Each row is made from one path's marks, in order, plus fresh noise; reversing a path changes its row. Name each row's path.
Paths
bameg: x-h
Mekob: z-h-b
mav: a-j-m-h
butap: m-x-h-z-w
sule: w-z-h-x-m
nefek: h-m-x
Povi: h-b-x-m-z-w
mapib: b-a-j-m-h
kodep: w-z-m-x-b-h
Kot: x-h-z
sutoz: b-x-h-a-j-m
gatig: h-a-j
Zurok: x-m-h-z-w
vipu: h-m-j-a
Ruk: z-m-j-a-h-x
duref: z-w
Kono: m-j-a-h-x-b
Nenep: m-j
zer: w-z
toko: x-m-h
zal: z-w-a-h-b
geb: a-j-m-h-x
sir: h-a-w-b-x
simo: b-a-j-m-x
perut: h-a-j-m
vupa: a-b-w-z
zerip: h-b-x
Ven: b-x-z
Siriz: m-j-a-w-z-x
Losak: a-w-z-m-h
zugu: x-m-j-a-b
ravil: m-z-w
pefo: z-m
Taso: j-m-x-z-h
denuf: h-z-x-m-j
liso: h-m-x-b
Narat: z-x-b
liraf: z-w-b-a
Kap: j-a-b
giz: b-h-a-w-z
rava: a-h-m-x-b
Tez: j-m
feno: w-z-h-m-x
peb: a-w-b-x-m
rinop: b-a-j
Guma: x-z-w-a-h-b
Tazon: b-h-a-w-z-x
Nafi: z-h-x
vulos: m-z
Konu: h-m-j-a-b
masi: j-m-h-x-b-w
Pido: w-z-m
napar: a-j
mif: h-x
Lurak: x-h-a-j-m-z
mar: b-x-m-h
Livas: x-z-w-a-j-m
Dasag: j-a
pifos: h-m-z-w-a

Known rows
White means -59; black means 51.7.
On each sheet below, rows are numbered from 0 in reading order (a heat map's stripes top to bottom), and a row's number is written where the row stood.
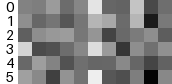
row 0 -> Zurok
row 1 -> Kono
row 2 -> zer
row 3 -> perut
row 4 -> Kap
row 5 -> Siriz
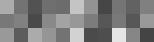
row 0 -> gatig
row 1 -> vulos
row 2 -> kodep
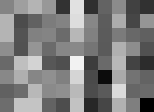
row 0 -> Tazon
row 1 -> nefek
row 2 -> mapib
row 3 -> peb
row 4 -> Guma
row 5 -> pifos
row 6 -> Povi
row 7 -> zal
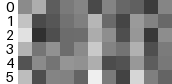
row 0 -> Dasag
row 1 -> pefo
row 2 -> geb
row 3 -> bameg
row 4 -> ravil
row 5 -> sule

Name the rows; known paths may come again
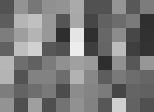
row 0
ravil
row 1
giz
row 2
Tazon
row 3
Guma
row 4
vipu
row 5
mapib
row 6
rinop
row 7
rava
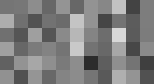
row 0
masi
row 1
gatig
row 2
liso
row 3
mif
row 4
duref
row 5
peb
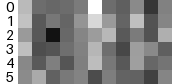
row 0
Livas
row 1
toko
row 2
Nenep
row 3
pefo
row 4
Konu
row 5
Dasag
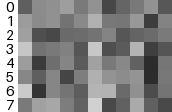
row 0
zer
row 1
Kot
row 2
napar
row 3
Nafi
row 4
simo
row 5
zugu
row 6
sutoz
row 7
sir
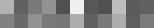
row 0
feno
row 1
zerip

